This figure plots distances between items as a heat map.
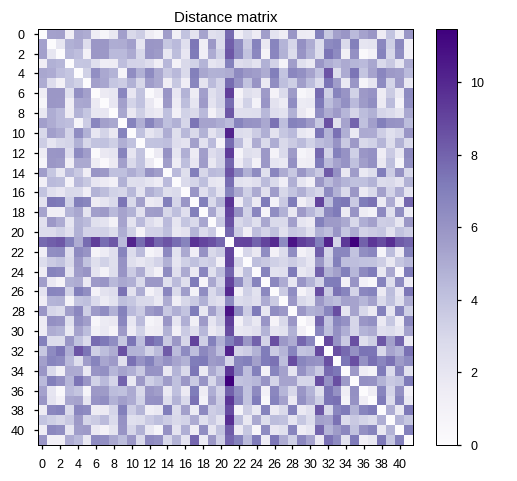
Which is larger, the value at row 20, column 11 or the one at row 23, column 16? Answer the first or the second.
the second
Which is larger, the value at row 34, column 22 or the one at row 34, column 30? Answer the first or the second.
the first
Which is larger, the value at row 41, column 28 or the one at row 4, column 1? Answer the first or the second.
the second
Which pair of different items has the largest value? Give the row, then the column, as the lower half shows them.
35, 21
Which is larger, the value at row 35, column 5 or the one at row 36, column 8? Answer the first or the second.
the first
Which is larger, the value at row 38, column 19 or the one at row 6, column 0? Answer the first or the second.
the first
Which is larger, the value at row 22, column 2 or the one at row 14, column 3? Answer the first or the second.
the first
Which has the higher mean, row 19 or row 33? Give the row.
33
